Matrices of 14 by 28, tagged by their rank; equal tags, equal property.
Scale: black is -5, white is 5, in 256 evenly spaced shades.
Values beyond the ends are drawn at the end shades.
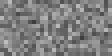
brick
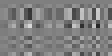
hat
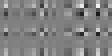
hat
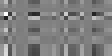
hat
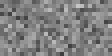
brick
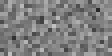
brick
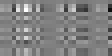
hat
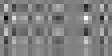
hat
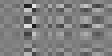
hat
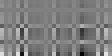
hat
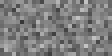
brick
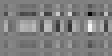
hat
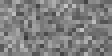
brick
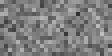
brick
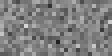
brick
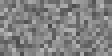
brick
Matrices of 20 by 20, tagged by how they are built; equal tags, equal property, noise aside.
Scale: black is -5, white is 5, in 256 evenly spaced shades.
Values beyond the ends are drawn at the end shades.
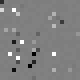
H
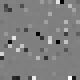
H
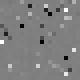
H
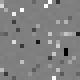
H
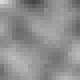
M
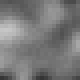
M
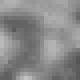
M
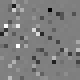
H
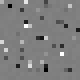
H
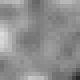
M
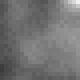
M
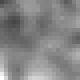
M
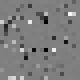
H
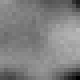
M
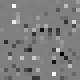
H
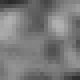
M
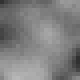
M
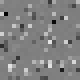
H
